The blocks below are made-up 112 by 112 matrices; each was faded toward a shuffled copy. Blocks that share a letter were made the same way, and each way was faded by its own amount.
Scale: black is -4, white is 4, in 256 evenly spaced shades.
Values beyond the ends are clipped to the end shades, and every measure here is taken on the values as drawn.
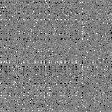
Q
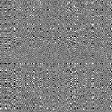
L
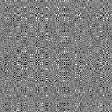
L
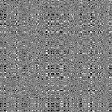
L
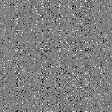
Q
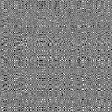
L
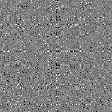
Q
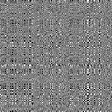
L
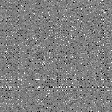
Q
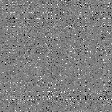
Q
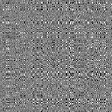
L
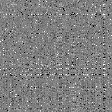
Q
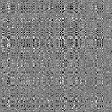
L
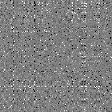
Q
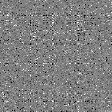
Q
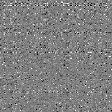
Q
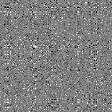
Q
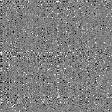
Q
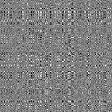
L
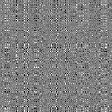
L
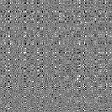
L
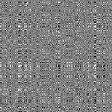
L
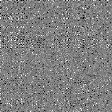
Q
